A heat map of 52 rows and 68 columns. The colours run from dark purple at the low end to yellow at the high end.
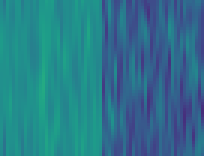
It is made of 1 by 2 panels. Panel 1,1: middling, streaked downward, faint in contrast. Panel 1,2: low, streaked downward.
